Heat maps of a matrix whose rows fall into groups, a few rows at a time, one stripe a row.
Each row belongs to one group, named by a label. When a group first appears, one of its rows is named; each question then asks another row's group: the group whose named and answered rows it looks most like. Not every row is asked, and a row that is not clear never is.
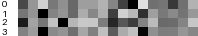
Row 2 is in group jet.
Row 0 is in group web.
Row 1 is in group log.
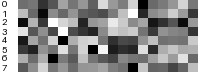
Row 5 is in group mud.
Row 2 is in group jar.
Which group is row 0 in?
log
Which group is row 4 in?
jet
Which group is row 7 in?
web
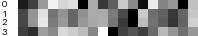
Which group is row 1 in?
web
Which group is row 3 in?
mud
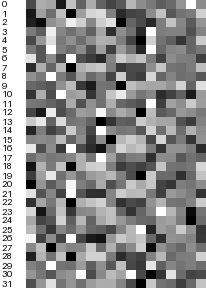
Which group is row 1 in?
jet
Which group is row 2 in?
mud
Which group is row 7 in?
jet
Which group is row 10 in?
jar
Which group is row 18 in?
jet
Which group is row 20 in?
jar
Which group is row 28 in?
jet
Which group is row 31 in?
web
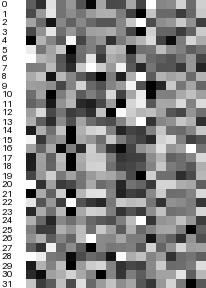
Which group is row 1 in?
web
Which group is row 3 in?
web
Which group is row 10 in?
log
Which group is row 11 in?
log
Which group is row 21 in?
jet
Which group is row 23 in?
jet
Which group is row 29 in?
jet
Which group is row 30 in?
mud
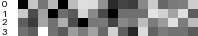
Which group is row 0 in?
jet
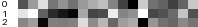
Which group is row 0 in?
web
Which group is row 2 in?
log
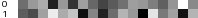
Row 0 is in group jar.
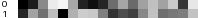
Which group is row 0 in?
mud
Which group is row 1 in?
jet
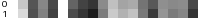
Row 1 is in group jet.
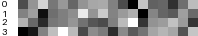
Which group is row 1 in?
log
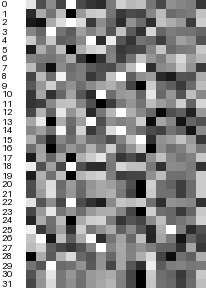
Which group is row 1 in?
jet
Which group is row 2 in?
mud
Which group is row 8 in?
jar
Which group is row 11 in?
mud
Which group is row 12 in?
jar
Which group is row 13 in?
log
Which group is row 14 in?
jar
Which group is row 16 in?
log
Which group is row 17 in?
jet
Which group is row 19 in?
jet
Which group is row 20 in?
web
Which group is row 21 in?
web
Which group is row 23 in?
web
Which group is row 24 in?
jet
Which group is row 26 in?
log
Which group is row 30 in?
web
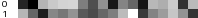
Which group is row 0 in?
mud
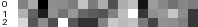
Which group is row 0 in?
log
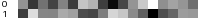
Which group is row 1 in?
jar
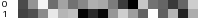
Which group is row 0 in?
web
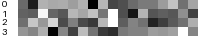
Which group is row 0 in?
mud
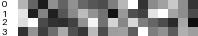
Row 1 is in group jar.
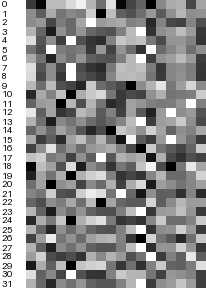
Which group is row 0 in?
mud
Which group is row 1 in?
mud
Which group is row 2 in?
log
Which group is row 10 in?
jet
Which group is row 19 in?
jet
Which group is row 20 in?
log
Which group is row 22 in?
mud
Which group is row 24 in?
jet
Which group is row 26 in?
web
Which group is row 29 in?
jet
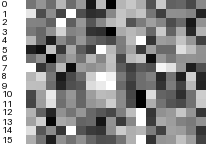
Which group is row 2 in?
jar
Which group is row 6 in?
log
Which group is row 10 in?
web
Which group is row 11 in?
web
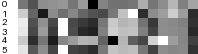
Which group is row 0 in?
mud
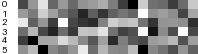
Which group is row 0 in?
web
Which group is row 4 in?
mud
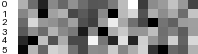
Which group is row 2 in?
jar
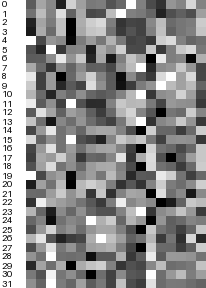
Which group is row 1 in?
jar
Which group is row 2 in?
jet
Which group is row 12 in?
jar
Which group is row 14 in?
web
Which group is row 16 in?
web
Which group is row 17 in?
jar
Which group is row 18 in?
web
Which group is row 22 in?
jar
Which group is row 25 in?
web
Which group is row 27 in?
web
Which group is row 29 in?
jet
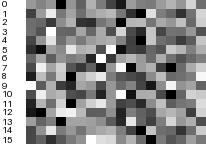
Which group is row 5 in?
mud
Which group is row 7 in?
jar
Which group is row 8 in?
jet
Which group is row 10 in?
jar
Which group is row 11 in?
jet
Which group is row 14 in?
web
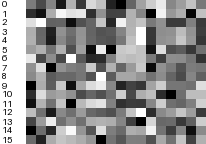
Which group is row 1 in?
mud
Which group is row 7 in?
log
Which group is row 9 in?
jet
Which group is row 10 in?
jar
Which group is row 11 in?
jet
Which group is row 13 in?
web
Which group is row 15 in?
mud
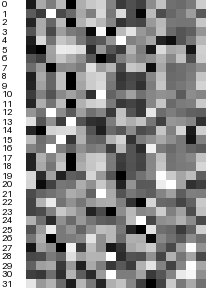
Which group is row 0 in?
jet
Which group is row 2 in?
jet
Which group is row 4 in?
jar
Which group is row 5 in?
mud
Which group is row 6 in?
mud
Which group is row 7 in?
log
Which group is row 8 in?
jet
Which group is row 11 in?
jet
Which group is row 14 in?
mud
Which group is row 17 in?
jet
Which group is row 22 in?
web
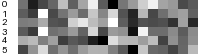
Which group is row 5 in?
web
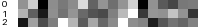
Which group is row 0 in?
log
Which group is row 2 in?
jar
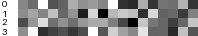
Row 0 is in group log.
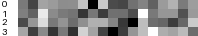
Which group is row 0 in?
mud
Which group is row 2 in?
web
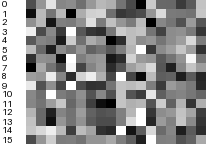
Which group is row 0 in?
web
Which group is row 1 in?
jet
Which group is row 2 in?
log
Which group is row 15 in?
web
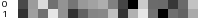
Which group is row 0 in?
web
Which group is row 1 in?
jar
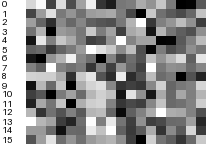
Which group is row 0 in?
log
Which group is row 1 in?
web
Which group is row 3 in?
log
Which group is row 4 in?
jar
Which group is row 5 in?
log
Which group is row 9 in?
jet
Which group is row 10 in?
log
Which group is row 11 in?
jet
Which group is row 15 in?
web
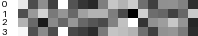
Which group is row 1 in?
web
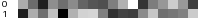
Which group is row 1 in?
jet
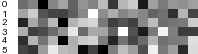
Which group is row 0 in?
log
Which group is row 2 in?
jet
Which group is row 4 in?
jet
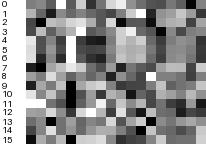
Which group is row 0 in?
jar
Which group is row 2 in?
mud
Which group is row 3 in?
jar
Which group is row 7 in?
mud
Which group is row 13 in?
log
